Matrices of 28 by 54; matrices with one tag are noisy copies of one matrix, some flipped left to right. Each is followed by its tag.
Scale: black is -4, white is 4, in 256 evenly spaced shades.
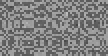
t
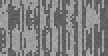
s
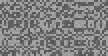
t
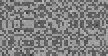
t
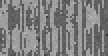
s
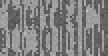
s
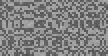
t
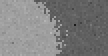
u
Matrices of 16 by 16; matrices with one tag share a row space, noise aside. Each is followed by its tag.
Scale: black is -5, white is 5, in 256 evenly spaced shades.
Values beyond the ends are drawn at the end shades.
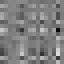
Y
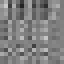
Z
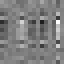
Y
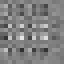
Z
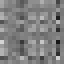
Y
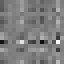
Y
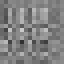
Z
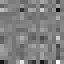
Y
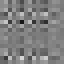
Z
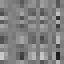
Y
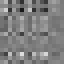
Z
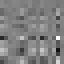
Y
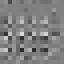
Z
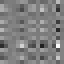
Y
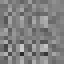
Z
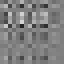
Z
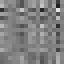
Y
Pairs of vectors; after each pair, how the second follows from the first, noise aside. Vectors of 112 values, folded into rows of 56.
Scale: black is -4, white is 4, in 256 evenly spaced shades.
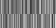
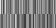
reversed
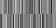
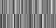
sign-scrambled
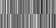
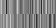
sign-scrambled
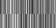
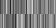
sign-scrambled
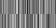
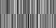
reversed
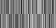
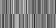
reversed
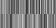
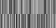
reversed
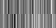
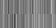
shrunk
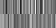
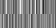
sign-scrambled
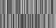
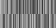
reversed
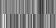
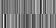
sign-scrambled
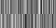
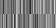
reversed
